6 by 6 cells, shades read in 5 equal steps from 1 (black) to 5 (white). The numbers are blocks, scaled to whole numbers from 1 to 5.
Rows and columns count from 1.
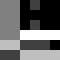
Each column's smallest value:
2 2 1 1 1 1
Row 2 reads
3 3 1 1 1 1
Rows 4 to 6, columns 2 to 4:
3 5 5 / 4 2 2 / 2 4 4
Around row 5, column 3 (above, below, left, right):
5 4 4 2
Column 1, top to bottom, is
3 3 3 3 4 2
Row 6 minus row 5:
-2 -2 2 2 2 3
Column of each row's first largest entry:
1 1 1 3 1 3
